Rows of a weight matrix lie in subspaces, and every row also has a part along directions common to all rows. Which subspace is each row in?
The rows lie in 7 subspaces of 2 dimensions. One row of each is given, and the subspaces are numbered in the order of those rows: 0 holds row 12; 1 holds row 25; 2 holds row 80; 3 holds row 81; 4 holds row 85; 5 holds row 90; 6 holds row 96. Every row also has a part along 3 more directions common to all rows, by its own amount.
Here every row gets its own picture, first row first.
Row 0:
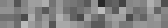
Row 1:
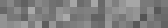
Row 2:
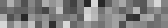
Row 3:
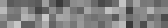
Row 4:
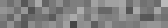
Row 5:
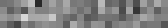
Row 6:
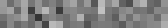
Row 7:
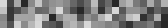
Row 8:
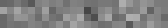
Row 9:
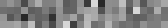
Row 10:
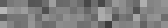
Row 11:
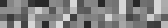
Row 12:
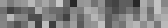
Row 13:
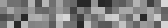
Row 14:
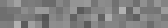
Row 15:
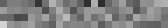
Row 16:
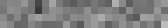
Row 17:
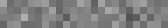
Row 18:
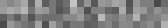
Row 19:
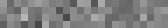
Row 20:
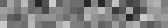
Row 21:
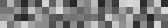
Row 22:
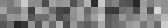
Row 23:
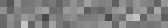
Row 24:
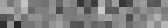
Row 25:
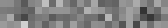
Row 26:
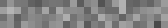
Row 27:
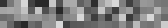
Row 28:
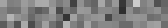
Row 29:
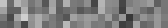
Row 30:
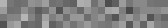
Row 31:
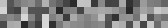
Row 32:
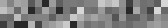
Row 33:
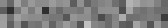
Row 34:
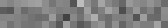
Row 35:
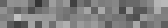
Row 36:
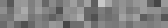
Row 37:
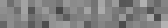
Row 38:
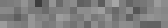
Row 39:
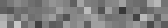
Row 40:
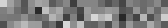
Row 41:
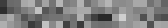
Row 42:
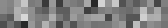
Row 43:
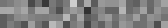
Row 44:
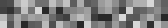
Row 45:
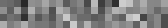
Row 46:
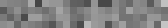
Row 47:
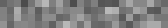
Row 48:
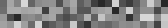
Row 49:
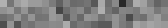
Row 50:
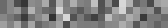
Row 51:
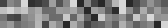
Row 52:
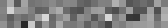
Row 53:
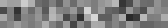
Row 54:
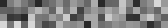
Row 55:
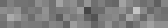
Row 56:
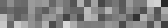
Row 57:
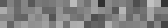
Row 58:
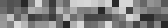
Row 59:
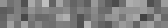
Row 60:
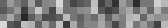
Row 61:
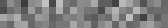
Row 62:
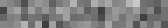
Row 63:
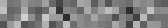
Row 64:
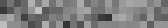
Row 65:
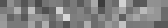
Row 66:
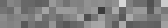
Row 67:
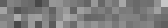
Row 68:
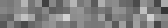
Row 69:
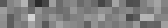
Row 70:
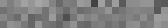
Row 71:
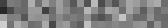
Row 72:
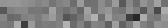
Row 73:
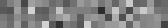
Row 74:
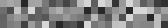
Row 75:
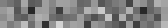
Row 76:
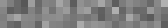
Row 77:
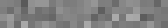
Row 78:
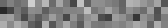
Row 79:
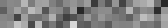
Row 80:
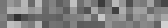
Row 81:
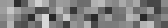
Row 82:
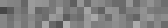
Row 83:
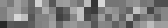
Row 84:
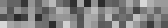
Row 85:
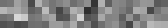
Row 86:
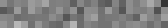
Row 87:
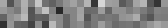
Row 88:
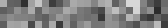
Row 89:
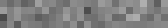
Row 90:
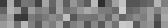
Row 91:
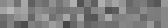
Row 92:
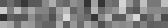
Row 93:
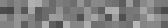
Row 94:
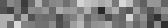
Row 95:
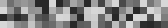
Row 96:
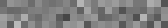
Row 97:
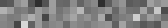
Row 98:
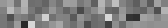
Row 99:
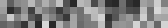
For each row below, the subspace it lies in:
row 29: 5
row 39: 6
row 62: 0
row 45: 4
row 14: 3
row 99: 0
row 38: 4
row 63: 0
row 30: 0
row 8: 4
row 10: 4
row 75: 1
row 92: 4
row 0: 6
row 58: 6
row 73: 1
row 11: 3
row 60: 0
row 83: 4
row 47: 4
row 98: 3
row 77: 3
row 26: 5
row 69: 3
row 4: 2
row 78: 5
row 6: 1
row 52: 3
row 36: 5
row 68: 1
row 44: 5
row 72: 3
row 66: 6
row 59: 6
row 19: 0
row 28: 3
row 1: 0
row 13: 6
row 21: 1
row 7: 5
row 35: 2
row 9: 2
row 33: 5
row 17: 0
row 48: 2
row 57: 6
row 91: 3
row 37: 1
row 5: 2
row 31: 0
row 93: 1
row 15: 4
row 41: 5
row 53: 4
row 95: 4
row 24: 6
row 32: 2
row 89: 4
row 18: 2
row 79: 2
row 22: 0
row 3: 0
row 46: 6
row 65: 1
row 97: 3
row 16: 6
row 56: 6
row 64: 5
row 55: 4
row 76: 2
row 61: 4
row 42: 1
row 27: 5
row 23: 3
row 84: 4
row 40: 5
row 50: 3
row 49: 6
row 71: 5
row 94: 6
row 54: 3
